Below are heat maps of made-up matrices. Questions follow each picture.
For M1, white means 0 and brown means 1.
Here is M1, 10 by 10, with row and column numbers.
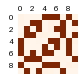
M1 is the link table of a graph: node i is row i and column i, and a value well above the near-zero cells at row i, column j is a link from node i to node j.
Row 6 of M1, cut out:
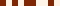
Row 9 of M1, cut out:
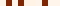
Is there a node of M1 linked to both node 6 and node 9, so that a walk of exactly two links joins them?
no
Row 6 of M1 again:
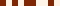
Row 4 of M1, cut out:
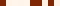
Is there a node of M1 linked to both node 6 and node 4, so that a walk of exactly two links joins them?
yes
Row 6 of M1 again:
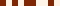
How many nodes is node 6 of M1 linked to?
5
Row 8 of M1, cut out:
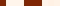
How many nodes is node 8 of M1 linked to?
4
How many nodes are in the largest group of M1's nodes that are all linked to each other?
5
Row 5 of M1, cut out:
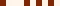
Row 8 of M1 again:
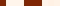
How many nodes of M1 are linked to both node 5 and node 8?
3
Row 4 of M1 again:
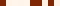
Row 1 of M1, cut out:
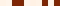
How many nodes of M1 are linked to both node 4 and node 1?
0
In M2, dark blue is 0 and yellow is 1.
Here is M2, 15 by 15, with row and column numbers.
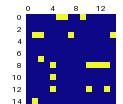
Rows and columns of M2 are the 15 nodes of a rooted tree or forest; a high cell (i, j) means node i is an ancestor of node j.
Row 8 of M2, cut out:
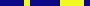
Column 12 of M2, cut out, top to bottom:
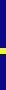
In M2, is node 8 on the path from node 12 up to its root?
yes
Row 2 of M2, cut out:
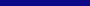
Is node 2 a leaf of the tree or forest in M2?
yes
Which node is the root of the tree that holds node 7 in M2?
3
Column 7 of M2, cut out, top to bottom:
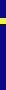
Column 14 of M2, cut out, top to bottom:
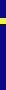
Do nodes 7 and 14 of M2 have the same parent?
yes
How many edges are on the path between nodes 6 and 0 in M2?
1
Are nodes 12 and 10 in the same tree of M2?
yes
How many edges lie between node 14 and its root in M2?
1
